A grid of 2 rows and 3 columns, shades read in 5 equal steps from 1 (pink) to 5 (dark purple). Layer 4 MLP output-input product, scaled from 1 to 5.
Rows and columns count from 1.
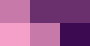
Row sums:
10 8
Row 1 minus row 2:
1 2 -1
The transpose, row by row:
2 1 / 4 2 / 4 5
